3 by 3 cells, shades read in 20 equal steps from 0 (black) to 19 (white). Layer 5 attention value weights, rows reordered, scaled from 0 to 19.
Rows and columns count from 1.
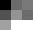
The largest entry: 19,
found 2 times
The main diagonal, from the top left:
0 11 19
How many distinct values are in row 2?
3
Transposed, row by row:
0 6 12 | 8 11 19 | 9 8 19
